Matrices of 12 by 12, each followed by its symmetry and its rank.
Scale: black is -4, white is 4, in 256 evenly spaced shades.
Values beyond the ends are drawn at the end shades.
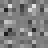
antisymmetric, rank two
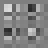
symmetric, rank one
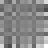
symmetric, rank one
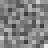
symmetric, full rank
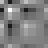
symmetric, rank one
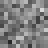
antisymmetric, full rank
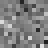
antisymmetric, full rank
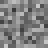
neither, full rank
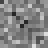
symmetric, full rank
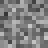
neither, full rank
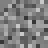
antisymmetric, full rank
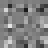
antisymmetric, rank two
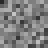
symmetric, full rank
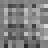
antisymmetric, rank two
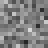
neither, full rank
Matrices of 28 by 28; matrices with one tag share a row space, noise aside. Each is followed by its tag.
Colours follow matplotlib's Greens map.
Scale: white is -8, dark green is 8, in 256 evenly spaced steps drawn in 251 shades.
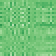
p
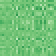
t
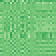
p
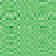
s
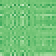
p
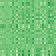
t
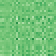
t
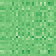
t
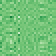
s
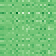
t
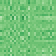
p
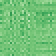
p
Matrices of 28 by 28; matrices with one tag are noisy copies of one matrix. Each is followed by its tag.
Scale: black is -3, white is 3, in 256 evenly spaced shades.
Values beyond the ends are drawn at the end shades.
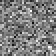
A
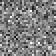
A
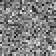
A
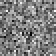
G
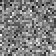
A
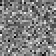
A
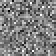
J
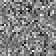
J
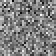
J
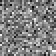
A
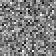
J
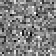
G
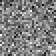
A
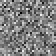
J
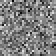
J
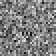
G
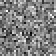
G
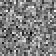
G
